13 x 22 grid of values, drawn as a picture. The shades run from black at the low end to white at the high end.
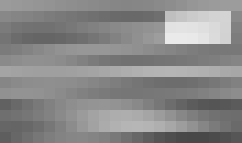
The bottom right is the ninth with the lowest average. The ninth with the highest average is the top right. An odd patch, higher than its surroundings, sits in the top right. The grain runs across in streaks. Neither half mirrors the other.
